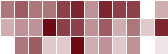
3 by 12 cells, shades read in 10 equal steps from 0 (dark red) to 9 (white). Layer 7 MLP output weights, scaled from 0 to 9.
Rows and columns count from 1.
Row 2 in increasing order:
0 1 2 2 3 4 5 5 5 6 6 7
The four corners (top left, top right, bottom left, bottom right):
4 6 9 8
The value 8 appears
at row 3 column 12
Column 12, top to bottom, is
6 1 8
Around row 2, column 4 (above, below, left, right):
4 7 5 2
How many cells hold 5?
6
